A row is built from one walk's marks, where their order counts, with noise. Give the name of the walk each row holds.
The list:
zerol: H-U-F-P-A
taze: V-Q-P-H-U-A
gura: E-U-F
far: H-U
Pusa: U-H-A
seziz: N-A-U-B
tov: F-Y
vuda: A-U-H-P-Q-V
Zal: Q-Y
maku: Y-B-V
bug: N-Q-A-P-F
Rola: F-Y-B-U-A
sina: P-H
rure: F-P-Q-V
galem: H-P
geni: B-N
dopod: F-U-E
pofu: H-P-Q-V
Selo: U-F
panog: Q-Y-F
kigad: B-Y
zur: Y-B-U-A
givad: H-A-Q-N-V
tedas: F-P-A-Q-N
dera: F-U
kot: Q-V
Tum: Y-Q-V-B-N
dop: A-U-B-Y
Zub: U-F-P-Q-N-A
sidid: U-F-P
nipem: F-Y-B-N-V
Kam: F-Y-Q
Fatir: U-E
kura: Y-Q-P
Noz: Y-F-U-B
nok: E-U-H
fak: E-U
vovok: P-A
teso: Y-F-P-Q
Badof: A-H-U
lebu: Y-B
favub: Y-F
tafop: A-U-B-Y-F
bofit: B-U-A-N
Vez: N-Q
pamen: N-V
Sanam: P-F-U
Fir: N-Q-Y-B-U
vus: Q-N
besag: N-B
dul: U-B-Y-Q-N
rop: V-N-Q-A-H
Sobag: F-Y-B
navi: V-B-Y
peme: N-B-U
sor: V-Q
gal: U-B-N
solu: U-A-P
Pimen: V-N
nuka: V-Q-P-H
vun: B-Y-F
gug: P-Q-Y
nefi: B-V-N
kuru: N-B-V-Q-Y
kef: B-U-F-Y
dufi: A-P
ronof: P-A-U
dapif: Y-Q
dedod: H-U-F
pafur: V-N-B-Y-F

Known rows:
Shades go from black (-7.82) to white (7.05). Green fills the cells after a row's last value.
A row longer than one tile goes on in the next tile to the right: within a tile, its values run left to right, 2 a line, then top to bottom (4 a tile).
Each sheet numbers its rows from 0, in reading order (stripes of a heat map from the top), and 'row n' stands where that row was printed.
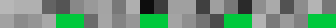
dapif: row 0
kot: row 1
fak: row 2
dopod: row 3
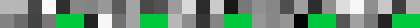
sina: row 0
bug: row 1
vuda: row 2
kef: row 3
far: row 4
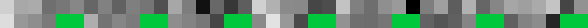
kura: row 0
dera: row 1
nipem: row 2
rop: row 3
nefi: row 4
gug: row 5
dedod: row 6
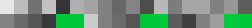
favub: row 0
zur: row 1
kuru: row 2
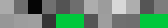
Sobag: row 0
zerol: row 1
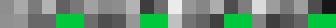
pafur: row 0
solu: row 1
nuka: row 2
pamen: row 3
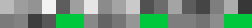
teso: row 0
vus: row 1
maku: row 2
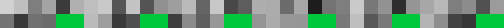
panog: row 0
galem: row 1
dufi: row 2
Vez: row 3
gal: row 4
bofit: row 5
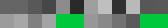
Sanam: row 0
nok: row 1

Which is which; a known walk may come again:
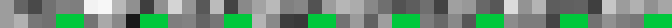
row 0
lebu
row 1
Badof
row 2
vun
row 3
bofit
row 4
vovok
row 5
Selo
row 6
sor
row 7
besag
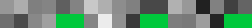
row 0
Zal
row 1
rop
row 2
tov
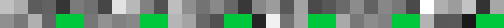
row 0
Kam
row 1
sidid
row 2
Pimen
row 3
bug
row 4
dera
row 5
taze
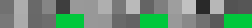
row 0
geni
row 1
pafur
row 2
nok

